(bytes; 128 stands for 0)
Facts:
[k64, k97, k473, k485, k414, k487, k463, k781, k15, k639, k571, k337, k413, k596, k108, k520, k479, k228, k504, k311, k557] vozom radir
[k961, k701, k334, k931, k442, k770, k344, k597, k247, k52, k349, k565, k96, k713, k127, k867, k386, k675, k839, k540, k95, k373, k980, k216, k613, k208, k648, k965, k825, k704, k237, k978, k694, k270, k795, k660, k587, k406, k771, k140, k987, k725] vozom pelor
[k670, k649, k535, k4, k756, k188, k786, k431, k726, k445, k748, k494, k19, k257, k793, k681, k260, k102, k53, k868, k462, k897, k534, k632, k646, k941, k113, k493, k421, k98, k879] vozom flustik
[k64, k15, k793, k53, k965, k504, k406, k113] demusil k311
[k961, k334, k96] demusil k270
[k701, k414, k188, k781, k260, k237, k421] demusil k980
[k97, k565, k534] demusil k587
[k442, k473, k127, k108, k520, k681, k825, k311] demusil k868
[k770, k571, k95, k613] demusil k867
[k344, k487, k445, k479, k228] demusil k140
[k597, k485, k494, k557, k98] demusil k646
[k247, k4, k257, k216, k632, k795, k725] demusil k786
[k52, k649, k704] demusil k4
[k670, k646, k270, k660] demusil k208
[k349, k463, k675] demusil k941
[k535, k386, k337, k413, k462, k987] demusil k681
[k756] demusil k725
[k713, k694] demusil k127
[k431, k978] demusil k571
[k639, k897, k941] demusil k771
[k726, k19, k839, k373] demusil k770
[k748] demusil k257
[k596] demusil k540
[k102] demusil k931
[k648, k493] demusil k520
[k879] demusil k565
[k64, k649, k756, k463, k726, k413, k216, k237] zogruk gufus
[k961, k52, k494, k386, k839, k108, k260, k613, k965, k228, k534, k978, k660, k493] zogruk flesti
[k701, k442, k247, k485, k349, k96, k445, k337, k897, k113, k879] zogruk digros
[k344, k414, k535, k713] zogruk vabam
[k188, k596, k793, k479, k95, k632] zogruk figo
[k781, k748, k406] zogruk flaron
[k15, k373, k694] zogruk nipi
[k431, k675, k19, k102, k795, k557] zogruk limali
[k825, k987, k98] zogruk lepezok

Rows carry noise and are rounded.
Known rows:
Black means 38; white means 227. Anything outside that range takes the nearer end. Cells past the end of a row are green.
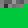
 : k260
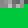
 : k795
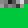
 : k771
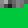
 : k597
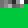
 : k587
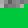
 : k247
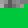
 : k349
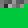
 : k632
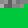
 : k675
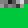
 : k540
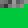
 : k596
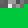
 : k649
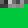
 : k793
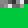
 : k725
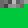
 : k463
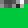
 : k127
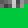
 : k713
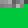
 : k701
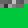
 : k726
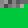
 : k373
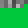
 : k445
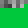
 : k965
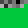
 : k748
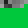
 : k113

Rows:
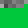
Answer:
k102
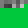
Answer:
k694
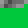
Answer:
k487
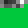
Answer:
k520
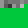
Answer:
k648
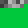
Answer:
k413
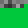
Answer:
k557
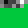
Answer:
k311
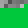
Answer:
k704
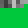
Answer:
k64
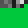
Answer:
k646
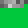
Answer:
k216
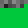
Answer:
k494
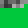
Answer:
k15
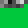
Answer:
k270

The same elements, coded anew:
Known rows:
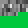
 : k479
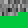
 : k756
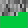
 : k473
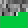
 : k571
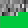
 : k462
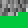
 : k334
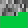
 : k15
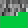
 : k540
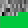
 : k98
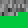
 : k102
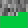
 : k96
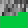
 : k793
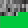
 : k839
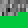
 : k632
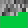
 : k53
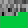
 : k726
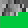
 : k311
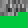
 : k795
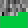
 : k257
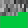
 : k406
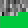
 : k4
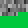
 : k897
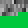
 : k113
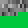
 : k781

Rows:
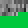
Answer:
k442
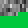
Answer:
k228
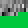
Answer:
k535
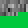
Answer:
k701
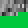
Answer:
k493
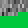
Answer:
k748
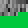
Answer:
k95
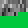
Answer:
k414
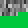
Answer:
k941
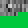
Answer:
k675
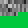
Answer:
k463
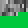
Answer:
k108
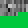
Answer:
k349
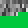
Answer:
k127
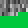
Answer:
k725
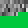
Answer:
k648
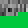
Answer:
k237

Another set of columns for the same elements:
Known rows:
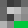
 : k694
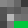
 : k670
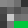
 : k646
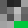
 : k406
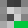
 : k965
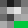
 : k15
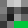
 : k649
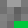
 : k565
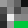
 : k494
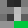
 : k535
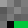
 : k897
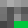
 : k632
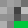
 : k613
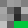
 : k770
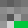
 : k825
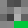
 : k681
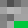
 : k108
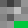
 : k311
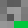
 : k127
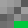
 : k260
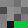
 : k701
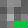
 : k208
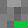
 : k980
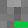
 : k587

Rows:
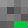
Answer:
k188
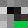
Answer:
k726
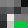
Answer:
k98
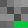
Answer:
k781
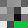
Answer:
k373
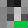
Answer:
k793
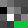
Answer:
k96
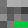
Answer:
k795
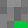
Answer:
k344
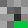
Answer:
k571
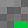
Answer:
k421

